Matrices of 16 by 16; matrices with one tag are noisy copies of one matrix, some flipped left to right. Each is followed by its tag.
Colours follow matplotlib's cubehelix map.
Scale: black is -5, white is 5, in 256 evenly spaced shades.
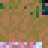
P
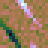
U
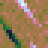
U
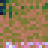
P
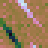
U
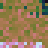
P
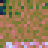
P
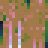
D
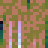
D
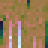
D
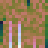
D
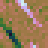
U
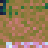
P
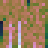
D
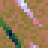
U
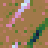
U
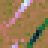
U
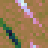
U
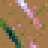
U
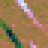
U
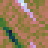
U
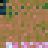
P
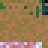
P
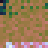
P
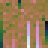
D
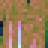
D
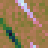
U
